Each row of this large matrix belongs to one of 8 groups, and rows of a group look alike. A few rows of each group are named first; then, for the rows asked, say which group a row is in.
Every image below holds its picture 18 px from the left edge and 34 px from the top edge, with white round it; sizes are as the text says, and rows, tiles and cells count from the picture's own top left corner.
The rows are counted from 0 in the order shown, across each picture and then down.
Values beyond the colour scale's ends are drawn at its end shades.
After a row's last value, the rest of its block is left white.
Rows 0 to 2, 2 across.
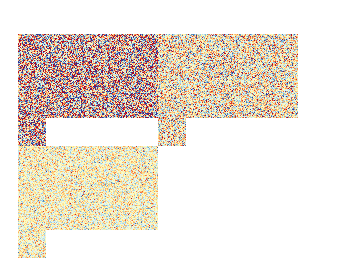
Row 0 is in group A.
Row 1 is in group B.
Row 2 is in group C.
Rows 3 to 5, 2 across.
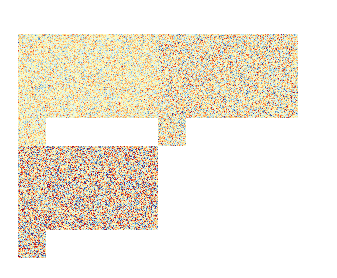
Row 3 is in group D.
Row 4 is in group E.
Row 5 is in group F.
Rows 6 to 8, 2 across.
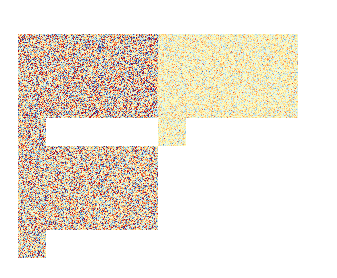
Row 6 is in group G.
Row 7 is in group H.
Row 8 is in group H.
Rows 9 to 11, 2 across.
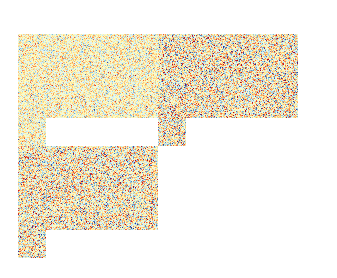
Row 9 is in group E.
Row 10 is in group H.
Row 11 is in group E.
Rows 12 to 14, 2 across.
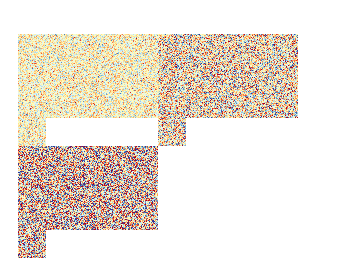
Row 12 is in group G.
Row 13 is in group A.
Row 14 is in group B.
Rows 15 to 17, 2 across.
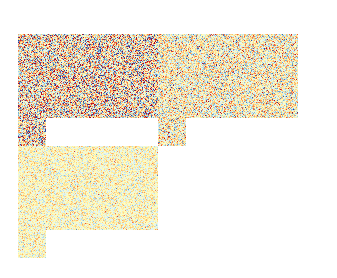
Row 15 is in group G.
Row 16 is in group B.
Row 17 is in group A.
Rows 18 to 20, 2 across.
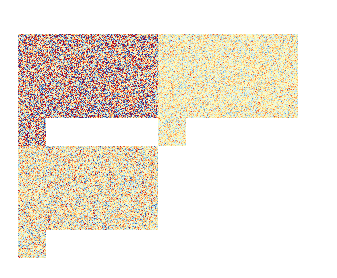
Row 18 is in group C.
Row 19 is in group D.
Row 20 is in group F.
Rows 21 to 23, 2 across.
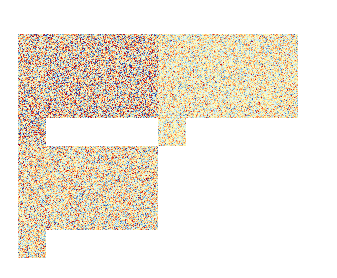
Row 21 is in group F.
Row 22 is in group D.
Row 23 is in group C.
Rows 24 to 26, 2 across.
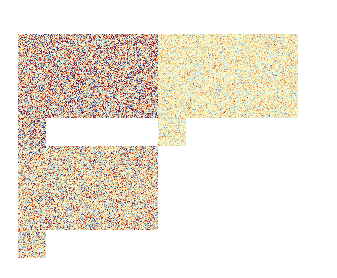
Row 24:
A
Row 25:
F
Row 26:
D
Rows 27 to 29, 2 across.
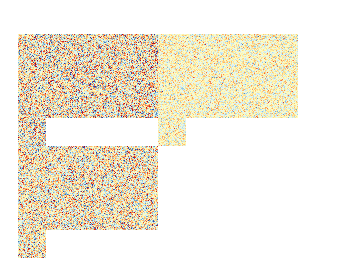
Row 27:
A
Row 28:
C
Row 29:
B
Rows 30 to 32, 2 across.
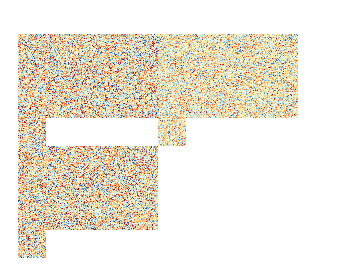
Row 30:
A
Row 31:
G
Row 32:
B
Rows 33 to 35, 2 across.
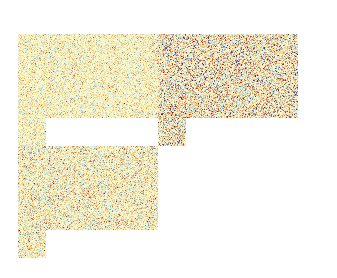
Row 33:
A
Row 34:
H
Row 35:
D
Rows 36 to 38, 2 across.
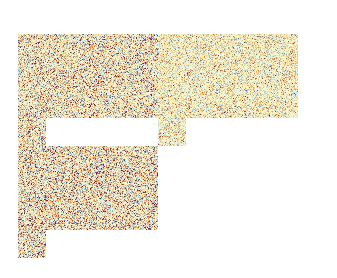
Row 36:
G
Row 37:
F
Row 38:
H
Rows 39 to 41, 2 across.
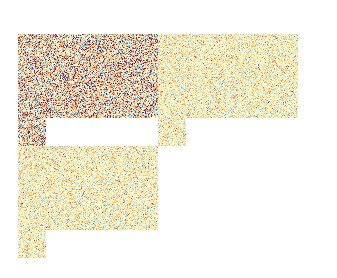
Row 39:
G
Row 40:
C
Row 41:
C
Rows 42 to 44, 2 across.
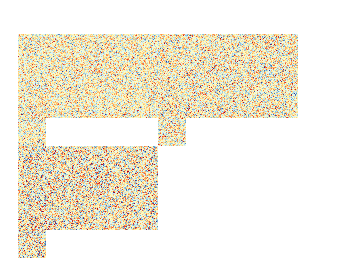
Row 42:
H
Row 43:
F
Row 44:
H
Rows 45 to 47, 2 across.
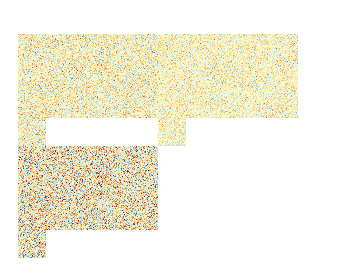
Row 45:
H
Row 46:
A
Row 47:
H
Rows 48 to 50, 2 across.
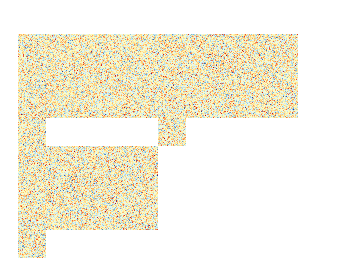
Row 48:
H
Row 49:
B
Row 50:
A
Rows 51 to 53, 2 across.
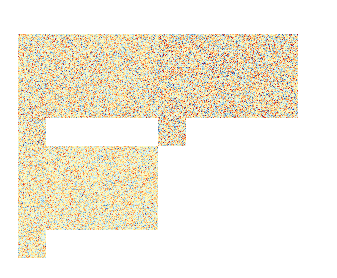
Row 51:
H
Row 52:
B
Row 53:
C
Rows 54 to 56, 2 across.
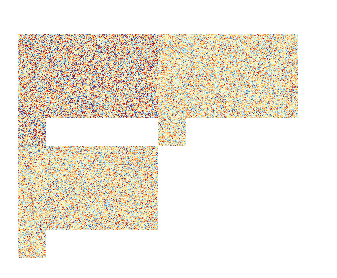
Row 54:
A
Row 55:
E
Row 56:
D
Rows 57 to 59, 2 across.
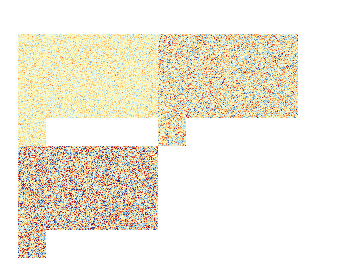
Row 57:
E
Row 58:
C
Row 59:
C
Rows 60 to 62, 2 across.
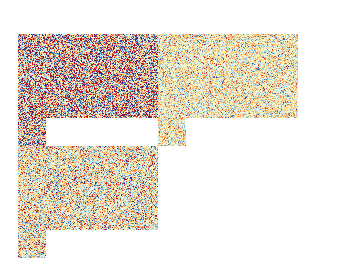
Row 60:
H
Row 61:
C
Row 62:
F
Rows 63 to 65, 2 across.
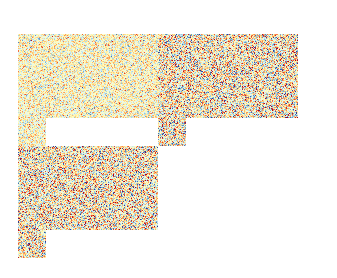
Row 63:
D
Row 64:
A
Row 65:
G
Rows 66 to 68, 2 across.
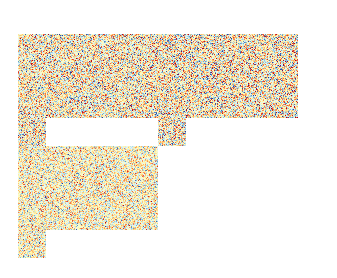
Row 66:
A
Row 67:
A
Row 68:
H
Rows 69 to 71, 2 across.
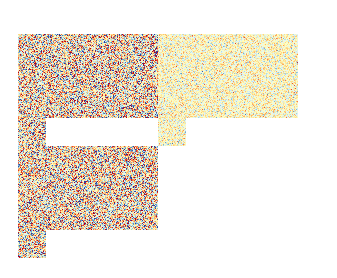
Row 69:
A
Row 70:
H
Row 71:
F
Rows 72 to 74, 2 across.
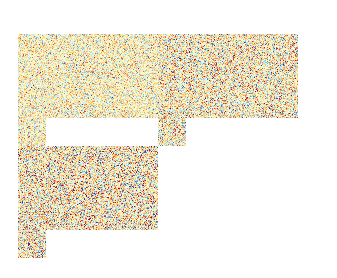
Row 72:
B
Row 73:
A
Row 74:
G
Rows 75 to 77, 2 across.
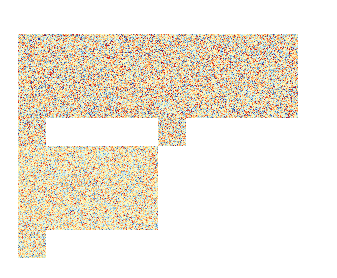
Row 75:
D
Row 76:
E
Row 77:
A
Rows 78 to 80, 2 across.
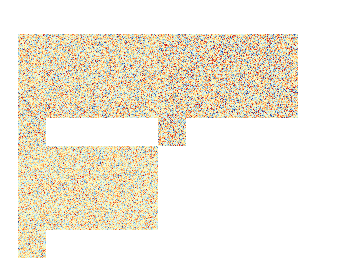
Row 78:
F
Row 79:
E
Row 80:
G
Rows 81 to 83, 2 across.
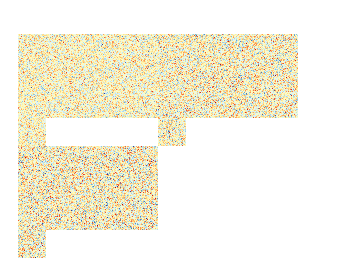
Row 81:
C
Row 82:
G
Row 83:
E
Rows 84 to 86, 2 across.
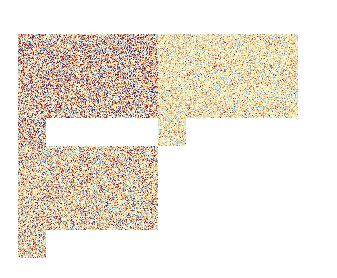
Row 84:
E
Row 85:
F
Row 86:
E
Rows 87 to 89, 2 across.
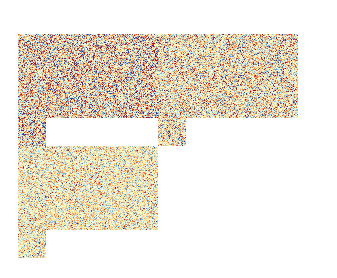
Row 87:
A
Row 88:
G
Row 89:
H
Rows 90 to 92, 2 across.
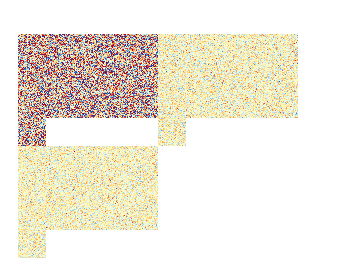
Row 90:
C
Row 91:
A
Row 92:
A
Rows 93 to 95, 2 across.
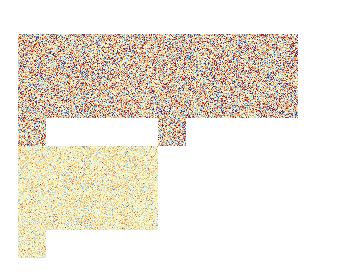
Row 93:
B
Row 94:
A
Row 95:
B
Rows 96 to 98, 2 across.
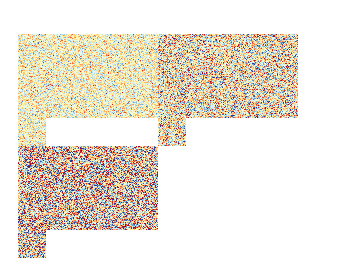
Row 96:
E
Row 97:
C
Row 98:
H
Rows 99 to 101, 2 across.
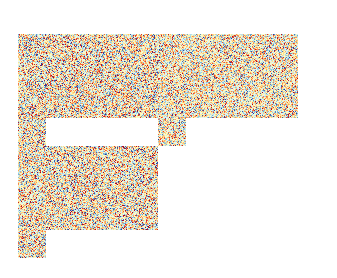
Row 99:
H
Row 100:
E
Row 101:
A
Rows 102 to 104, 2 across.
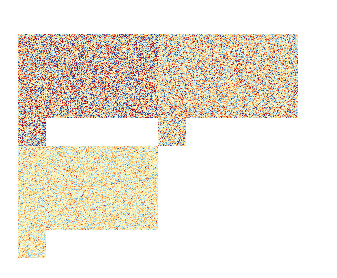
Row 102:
A
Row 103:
H
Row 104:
C
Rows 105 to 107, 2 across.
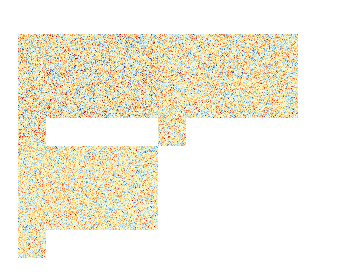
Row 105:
F
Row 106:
B
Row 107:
G
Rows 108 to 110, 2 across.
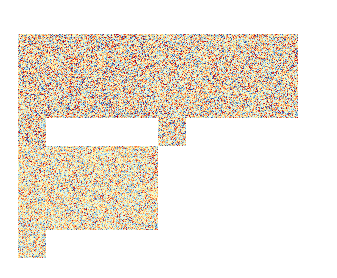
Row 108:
C
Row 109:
A
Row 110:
A
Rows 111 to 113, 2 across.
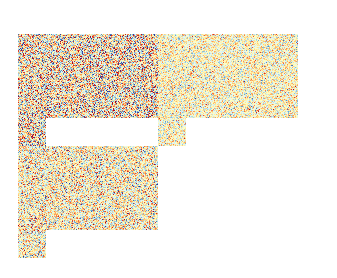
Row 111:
E
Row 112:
D
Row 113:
H
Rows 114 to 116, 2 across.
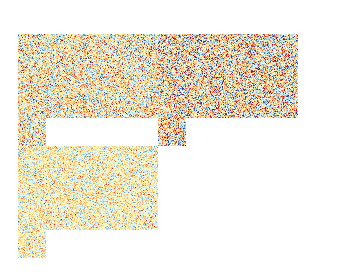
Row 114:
E
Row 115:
C
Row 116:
G
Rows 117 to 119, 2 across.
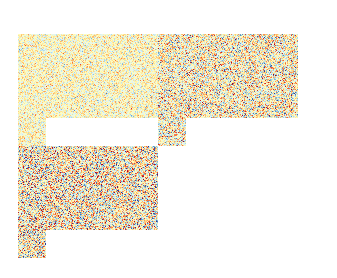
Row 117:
E
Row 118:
F
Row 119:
H
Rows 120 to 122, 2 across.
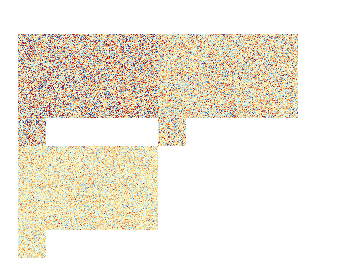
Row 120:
D
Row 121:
B
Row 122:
B
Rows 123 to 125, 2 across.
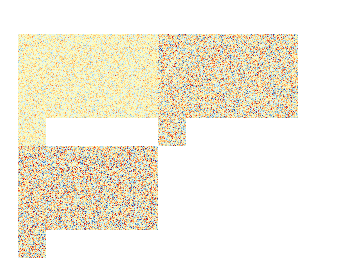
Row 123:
E
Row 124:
E
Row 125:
E
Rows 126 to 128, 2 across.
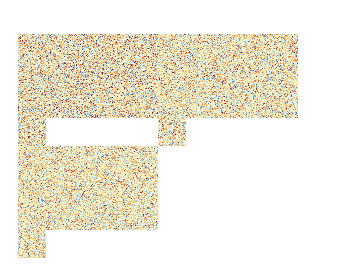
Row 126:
B
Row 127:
A
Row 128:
C
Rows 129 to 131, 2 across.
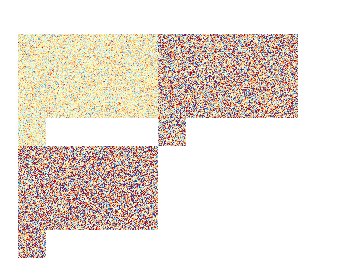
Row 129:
D
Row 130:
D
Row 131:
G
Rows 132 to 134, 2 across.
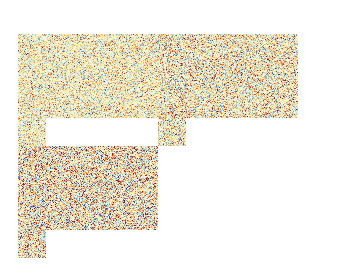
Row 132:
D
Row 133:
H
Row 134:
C
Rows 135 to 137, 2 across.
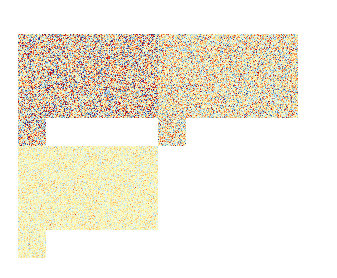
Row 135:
D
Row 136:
E
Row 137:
G
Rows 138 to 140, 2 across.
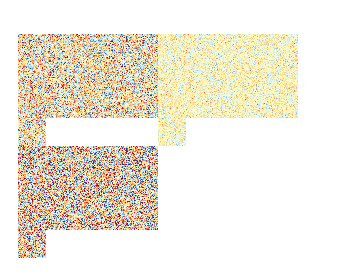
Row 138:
D
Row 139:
A
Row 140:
D
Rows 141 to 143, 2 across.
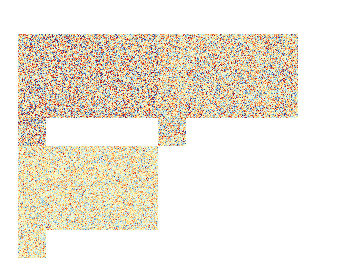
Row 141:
H
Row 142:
F
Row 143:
C
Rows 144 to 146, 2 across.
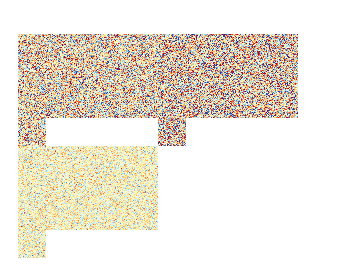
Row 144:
C
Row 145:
B
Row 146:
H
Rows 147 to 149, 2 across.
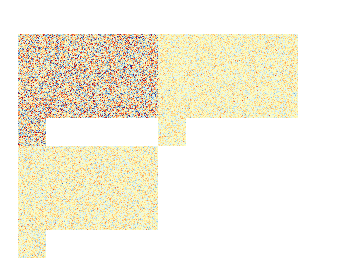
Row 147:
F
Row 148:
F
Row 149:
H
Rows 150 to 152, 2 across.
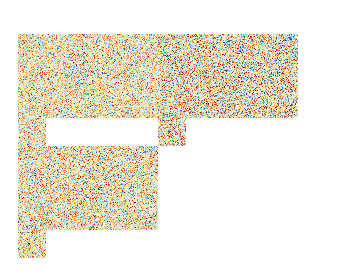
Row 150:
B
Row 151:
G
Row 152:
G
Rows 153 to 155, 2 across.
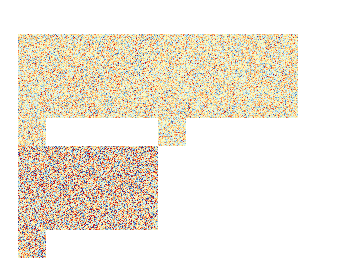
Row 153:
G
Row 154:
F
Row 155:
G
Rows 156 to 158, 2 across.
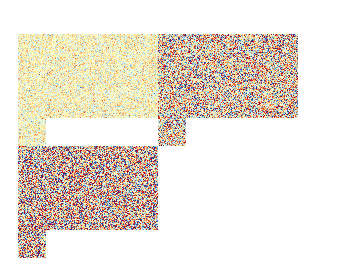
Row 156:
F
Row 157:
D
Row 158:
H
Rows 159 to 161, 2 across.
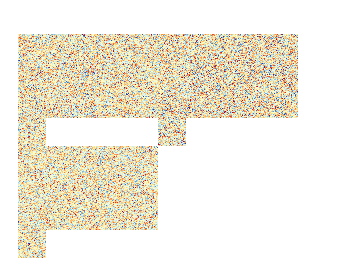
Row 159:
B
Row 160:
F
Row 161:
G
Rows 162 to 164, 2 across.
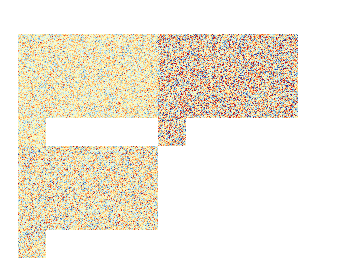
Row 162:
D
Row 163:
G
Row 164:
D
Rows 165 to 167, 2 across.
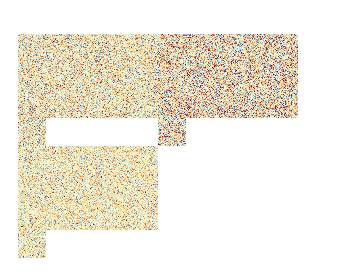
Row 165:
H
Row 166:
F
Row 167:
H
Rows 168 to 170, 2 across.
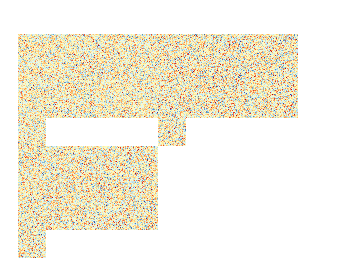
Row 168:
B
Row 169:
G
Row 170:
E
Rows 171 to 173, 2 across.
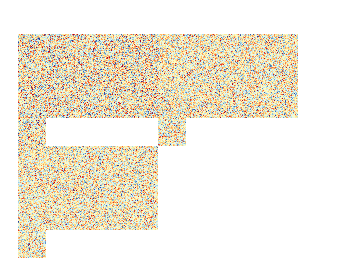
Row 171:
D
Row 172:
F
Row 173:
G
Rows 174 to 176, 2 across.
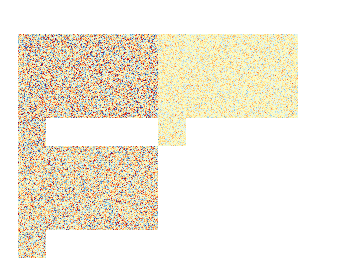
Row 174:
H
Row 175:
E
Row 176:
D
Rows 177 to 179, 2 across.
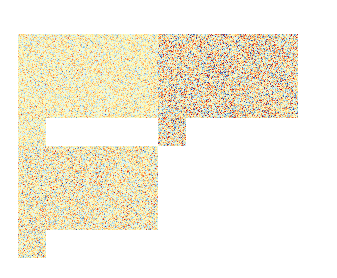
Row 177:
H
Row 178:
B
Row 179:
H
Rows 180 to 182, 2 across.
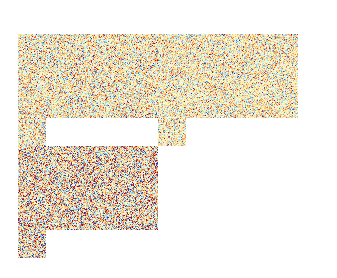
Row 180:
A
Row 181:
B
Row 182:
A
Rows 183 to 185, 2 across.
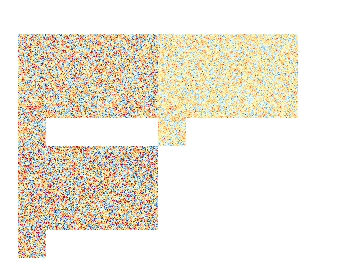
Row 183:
H
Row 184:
H
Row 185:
D
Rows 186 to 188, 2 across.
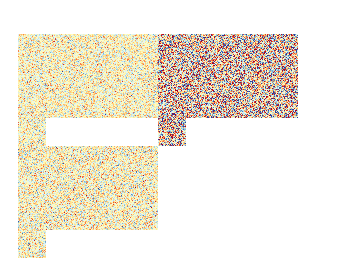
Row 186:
H
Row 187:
E
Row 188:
G
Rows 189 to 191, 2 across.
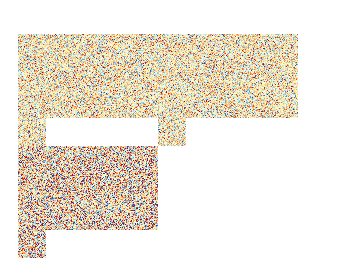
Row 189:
G
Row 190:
B
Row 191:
E
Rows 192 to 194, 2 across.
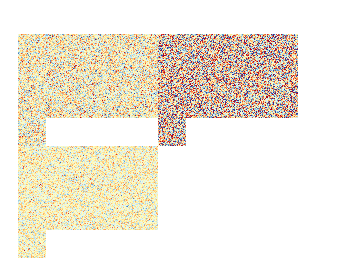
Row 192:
F
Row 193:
E
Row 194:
B
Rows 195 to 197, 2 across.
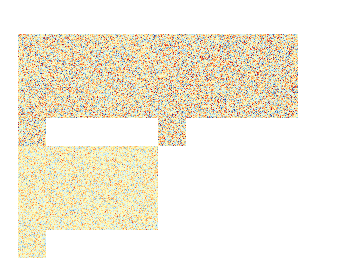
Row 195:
H
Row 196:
E
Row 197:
A
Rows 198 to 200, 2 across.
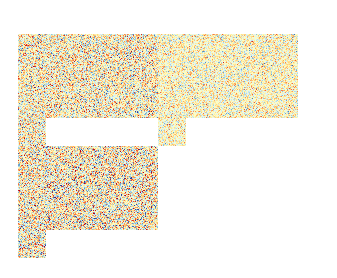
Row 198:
E
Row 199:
D
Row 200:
F
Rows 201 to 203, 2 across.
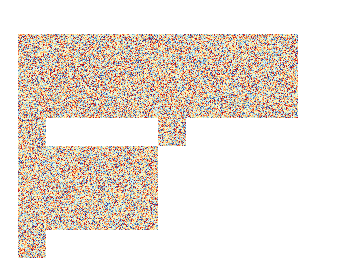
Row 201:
G
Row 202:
A
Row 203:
E
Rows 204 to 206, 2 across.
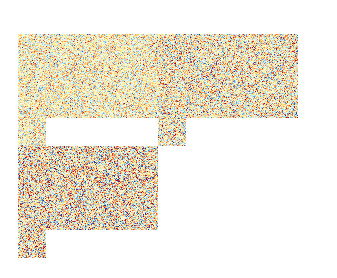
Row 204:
A
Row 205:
A
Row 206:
C
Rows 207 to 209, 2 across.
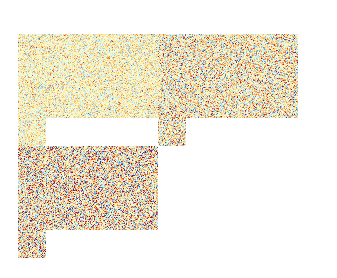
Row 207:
D
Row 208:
H
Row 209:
G
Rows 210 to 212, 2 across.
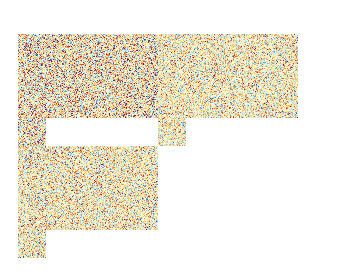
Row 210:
H
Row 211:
A
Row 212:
H
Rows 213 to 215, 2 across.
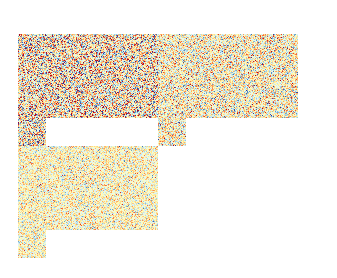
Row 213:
H
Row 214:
E
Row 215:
B
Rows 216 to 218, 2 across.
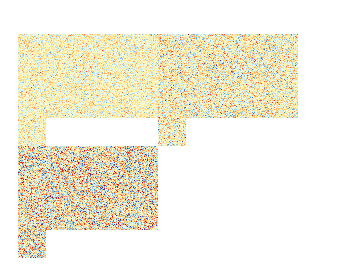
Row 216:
B
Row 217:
B
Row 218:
E
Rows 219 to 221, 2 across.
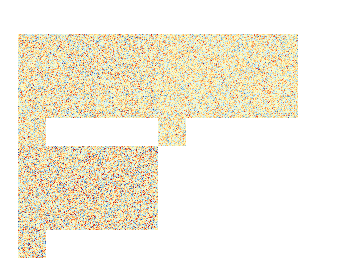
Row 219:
B
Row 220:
C
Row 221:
G
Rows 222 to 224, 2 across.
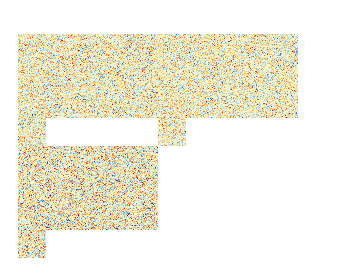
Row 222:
E
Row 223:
A
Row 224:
C
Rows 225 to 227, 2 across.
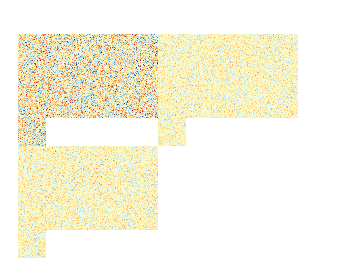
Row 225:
A
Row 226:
E
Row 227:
H
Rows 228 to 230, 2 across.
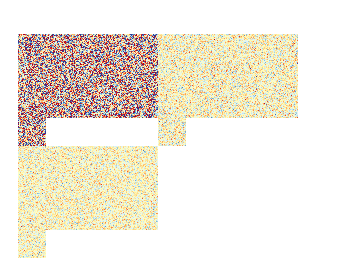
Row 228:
H
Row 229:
A
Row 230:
H
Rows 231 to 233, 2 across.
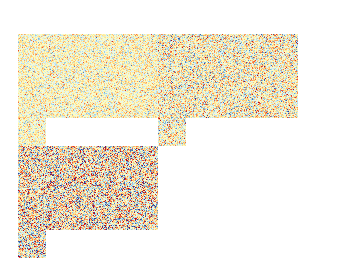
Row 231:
D
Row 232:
D
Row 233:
F
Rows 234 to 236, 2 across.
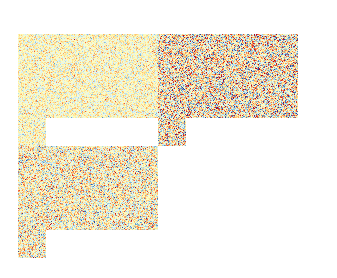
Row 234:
A
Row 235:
C
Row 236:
E
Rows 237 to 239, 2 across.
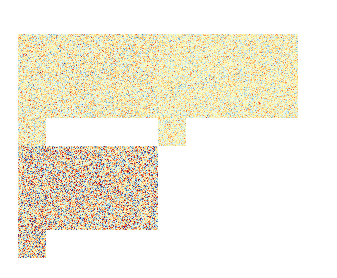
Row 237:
B
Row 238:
D
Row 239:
H
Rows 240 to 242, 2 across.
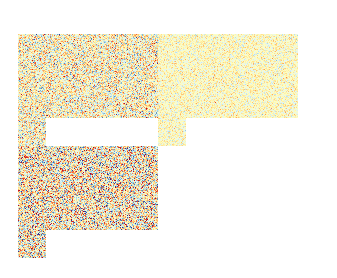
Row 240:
A
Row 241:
G
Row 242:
E
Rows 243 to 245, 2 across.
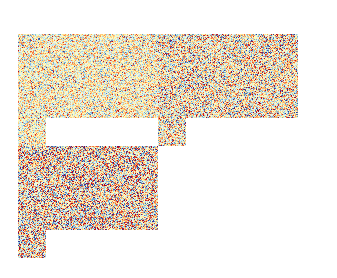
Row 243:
D
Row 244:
D
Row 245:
B
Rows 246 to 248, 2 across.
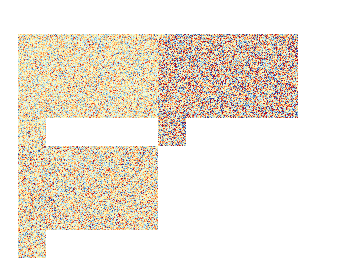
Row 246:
G
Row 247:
A
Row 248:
D
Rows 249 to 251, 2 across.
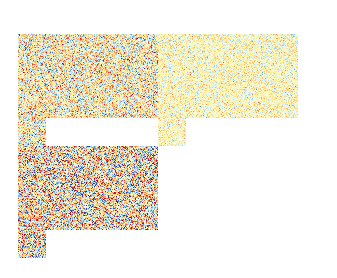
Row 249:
H
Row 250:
D
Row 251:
A
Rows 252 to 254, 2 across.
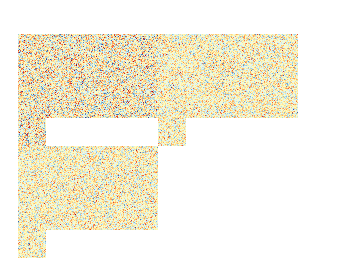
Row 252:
C
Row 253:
B
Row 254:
G
